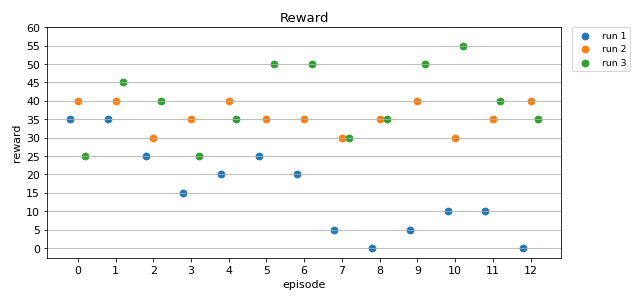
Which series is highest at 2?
run 3
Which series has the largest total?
run 3
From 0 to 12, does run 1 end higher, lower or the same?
lower
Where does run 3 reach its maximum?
10
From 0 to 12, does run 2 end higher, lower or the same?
the same
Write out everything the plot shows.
Title: Reward
x-axis: episode, ticks 0 1 2 3 4 5 6 7 8 9 10 11 12
y-axis: reward, ticks 0 5 10 15 20 25 30 35 40 45 50 55 60
Legend: run 1, run 2, run 3
Values:
run 1: 35 35 25 15 20 25 20 5 0 5 10 10 0
run 2: 40 40 30 35 40 35 35 30 35 40 30 35 40
run 3: 25 45 40 25 35 50 50 30 35 50 55 40 35
